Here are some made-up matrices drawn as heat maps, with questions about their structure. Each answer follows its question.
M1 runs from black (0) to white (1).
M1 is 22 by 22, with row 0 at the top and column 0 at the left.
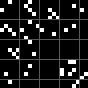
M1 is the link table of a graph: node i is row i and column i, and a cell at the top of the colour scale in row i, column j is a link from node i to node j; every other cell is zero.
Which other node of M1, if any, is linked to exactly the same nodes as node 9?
none
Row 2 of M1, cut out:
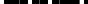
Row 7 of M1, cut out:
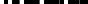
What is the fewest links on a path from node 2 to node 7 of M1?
1
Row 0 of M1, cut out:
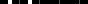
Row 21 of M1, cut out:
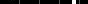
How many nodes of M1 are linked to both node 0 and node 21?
0
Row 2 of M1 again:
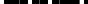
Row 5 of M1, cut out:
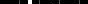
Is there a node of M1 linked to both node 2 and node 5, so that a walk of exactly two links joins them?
yes
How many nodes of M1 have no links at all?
1
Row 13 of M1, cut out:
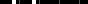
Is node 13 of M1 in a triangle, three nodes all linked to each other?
yes
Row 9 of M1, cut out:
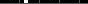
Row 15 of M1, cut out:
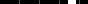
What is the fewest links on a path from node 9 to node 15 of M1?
3
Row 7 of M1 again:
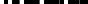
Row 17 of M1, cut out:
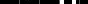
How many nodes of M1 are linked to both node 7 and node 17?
0
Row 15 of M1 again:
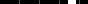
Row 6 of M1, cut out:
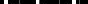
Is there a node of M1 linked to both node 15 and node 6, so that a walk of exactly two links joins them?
yes
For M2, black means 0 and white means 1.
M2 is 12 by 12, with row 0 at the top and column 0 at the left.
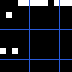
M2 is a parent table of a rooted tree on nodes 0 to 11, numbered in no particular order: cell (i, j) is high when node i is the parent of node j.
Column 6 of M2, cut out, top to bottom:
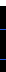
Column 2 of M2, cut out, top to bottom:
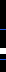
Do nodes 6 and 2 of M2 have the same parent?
no
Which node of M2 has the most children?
0
